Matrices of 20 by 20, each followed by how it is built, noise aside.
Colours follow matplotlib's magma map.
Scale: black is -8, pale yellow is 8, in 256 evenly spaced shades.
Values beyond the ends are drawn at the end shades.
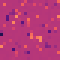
sparse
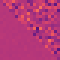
upper triangular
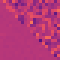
upper triangular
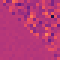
upper triangular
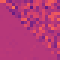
upper triangular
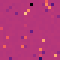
sparse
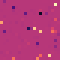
sparse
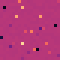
sparse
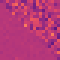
upper triangular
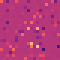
sparse
